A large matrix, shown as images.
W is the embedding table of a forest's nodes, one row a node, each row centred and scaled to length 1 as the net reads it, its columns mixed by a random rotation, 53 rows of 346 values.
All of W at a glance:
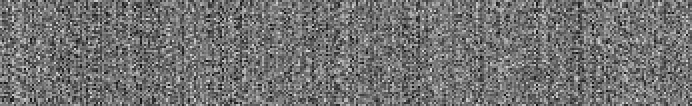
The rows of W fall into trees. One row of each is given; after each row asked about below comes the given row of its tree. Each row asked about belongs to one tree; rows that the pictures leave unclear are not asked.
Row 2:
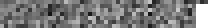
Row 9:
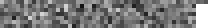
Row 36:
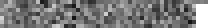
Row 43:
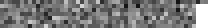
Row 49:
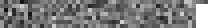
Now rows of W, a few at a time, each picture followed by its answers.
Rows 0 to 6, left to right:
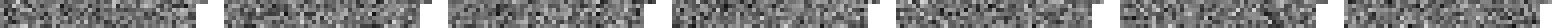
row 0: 49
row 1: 2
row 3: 2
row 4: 9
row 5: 9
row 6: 36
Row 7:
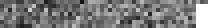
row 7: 2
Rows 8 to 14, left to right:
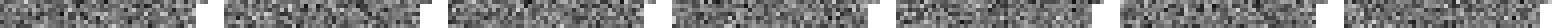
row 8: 2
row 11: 36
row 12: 43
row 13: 9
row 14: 43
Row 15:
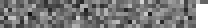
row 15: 2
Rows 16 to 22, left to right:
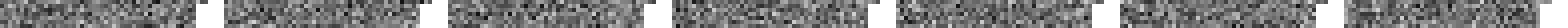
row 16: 2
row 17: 43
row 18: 2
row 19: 49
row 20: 49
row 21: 49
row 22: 36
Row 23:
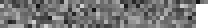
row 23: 43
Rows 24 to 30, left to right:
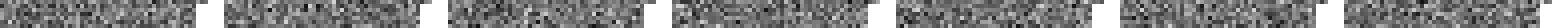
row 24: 2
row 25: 9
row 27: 43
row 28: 49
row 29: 9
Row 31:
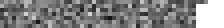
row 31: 9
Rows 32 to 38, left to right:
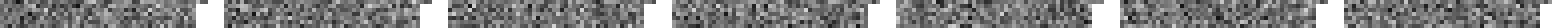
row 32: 2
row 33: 49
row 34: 9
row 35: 9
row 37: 49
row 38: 9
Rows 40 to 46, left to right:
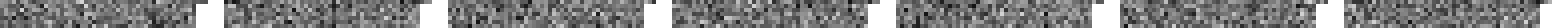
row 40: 9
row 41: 43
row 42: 2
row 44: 2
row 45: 49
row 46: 43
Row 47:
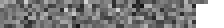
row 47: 9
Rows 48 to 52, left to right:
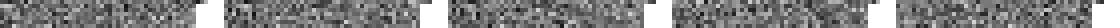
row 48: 43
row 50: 49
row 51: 9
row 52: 2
